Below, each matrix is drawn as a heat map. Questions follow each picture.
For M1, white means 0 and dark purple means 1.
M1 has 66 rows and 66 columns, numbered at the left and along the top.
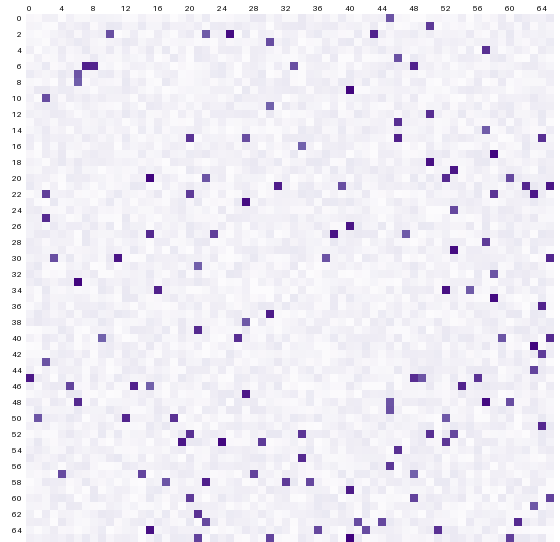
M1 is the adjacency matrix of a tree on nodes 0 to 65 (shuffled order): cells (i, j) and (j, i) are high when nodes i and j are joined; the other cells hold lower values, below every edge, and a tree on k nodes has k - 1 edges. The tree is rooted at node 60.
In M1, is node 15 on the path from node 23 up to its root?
yes
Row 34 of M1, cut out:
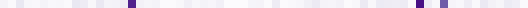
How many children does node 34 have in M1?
2
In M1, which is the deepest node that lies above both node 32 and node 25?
22
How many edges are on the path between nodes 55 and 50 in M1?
3
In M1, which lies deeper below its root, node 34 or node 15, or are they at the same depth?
node 34
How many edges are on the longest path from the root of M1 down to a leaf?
4
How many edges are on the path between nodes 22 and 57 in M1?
4
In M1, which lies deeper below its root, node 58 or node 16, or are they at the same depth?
node 16
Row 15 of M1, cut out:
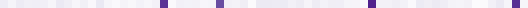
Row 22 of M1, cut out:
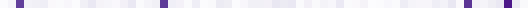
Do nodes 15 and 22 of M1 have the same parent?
yes
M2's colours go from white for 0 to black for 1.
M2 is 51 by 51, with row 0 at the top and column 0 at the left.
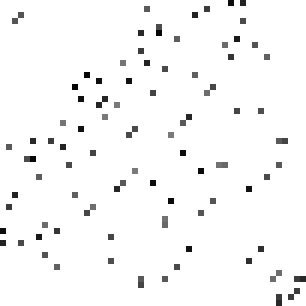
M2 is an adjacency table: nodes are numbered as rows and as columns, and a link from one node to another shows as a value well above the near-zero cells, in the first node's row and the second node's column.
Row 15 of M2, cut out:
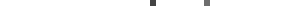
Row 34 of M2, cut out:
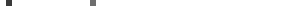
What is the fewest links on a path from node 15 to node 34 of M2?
1
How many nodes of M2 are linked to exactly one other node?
9
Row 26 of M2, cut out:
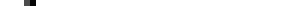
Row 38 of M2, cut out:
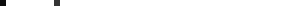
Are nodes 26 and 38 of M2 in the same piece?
no
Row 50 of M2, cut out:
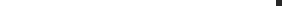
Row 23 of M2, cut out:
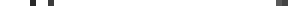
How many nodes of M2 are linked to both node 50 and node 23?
1
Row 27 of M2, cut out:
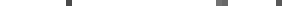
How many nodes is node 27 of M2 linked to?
4
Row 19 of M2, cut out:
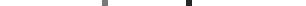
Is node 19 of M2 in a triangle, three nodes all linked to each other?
no
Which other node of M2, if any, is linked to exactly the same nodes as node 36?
node 11
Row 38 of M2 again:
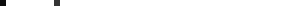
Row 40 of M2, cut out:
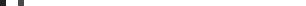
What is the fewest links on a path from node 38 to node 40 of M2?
2
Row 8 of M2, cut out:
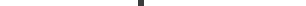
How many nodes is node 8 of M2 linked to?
1
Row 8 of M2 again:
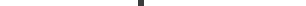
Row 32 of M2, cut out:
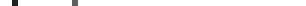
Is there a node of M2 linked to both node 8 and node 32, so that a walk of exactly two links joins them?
no
